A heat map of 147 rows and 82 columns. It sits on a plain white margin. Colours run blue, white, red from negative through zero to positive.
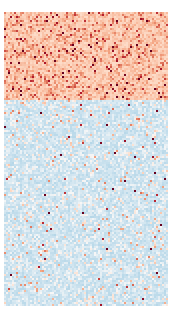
Seam: horizontal, 30% of the way down, the top part higher. Average level on the scale: 50%. Stripes: none.
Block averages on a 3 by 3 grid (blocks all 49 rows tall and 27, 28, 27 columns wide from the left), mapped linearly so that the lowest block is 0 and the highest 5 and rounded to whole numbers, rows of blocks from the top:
5 5 5 / 0 0 0 / 0 0 0
